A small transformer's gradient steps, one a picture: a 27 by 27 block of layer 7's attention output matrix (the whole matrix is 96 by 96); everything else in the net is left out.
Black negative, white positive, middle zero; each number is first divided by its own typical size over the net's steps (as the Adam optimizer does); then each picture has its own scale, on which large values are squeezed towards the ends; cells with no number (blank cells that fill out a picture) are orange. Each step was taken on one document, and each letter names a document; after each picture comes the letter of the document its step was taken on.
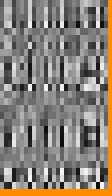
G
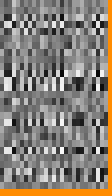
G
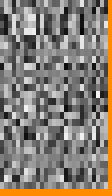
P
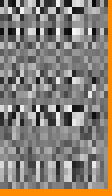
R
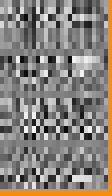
R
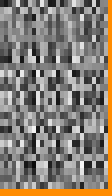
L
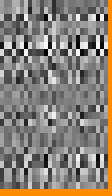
G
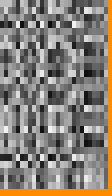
L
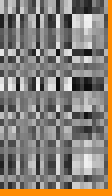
R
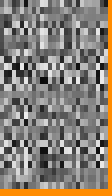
G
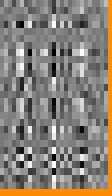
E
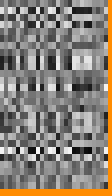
R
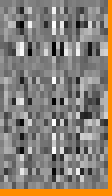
E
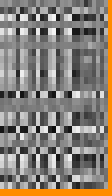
L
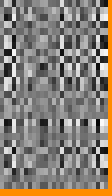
G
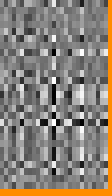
E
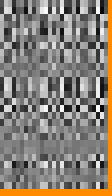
G
